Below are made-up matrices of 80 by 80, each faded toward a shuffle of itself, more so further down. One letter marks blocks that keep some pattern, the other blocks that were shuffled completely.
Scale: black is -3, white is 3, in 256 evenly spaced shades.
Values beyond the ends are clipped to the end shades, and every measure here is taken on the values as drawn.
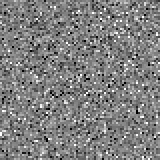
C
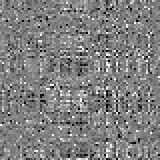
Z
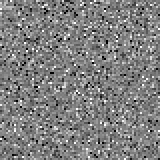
C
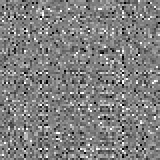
Z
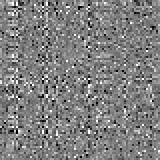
Z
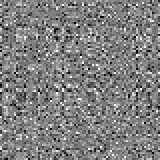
Z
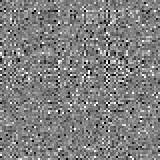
Z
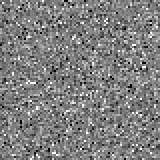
C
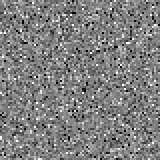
C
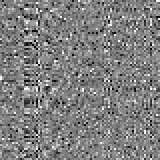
Z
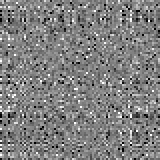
Z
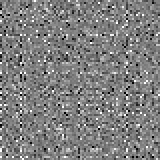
Z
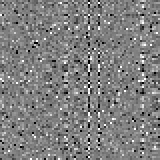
Z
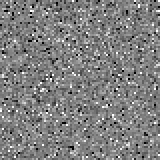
C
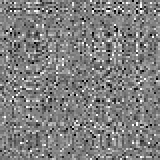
Z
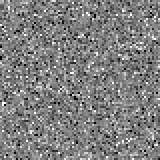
C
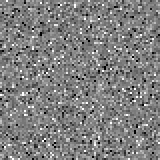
C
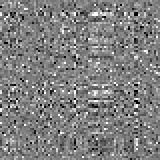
Z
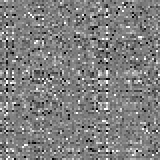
Z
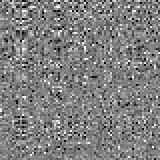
Z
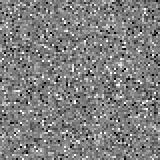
C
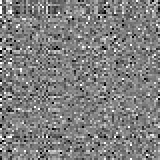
Z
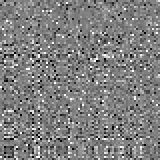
Z
